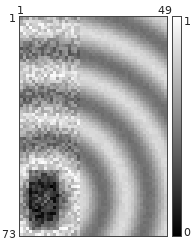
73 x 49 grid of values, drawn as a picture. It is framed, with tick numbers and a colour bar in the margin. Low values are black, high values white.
Rings spread out from the bottom left. The ninth with the lowest average is the bottom left. An odd patch, lower than its surroundings, sits in the bottom left. The right part is calmer, past a seam about 40% of the way across. Neither half mirrors the other.
